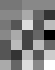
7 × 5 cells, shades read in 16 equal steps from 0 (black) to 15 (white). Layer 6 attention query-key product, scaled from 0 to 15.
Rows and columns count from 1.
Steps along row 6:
down up down up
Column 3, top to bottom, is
8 10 13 4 4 11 13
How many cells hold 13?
2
